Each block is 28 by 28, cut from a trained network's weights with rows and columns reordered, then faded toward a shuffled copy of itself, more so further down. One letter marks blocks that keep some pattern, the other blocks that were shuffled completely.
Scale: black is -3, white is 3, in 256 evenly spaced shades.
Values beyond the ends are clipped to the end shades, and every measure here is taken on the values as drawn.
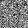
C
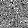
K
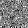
C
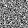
K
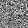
C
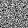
K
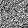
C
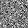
K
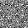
C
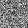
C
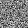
K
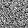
K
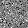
K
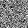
K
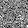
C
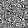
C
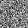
K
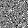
K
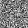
K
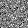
K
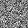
C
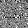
C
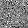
K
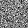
K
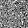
K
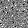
K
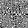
C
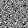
K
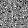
K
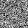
K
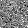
K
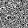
C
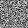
K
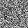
C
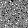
K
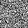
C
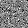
K
